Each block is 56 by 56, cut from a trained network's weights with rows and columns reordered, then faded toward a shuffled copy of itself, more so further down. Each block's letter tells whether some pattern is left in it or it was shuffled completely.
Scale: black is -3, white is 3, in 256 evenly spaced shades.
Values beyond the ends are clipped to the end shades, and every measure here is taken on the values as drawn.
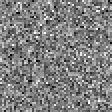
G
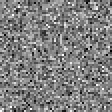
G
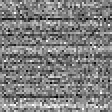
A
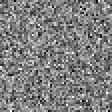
G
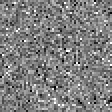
G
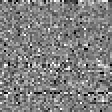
A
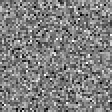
G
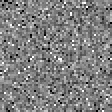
G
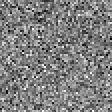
G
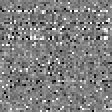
A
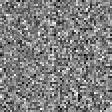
A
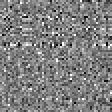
A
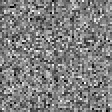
A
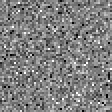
G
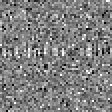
A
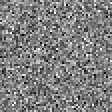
G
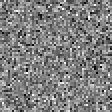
G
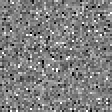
G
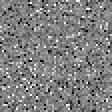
G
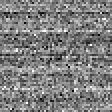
A
